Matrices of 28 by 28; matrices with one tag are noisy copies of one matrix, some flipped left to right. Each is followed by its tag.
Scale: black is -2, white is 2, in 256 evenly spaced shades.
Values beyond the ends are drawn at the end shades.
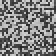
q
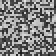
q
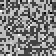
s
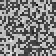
s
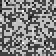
q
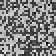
s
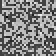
q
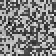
s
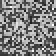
q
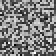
q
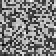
q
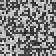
s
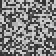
q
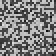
q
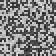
s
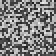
q
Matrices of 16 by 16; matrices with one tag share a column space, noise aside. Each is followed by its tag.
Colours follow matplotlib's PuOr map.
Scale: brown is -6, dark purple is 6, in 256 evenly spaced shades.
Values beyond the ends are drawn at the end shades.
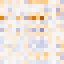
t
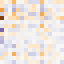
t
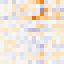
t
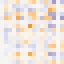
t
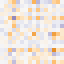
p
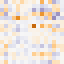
t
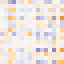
p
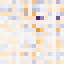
t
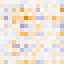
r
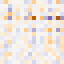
t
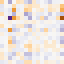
t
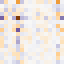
t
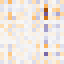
t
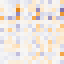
t
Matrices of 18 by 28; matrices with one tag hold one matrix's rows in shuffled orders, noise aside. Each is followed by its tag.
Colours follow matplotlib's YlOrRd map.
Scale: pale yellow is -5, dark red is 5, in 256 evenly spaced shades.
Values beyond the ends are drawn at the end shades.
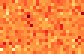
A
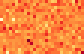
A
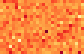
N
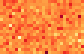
N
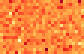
N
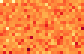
A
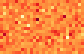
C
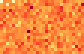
A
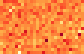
N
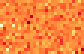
A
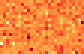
A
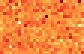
N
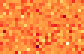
C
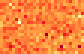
N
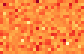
C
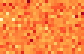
A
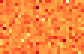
C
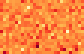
C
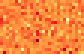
C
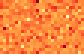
C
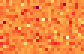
C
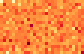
A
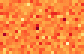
C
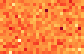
N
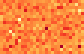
N
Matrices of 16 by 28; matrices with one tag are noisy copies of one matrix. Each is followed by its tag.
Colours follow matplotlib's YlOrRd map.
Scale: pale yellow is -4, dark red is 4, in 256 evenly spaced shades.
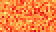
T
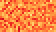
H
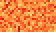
H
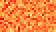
H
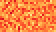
H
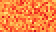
T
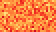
T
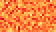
H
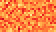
H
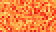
T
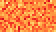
H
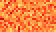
H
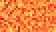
H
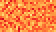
H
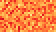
H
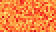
T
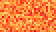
T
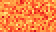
T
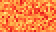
T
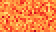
T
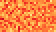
H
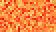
H
